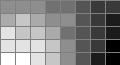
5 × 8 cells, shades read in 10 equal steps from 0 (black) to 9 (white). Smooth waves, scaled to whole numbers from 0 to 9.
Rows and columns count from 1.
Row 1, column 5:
4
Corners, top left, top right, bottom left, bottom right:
5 2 9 0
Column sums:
36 36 34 29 23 15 9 4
